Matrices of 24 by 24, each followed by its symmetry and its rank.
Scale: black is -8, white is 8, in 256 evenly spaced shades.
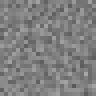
antisymmetric, full rank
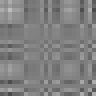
symmetric, rank one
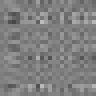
neither, rank two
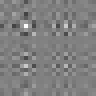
symmetric, rank two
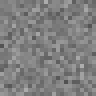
antisymmetric, full rank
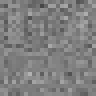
neither, rank five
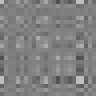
symmetric, rank two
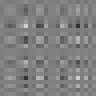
symmetric, rank one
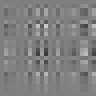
neither, rank one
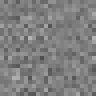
neither, rank five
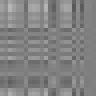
neither, rank one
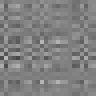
neither, rank two
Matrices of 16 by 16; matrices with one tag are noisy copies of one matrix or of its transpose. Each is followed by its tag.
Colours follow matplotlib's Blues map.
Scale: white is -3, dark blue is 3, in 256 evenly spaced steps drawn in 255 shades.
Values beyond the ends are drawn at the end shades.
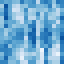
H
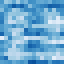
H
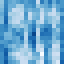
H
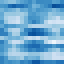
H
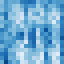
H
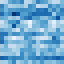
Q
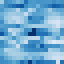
H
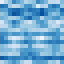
Q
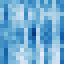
H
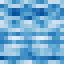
Q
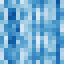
Q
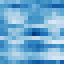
H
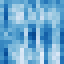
H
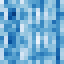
Q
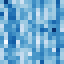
Q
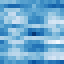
H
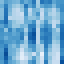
H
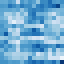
H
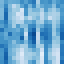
H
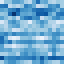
Q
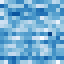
Q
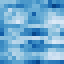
H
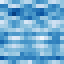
Q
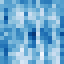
H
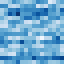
Q
